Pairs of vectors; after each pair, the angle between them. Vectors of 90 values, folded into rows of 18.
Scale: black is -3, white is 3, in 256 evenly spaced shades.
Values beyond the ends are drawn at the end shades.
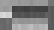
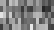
partly aligned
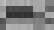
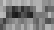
nearly parallel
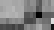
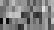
partly aligned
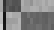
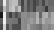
nearly opposite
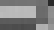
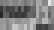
nearly opposite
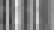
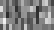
partly opposed
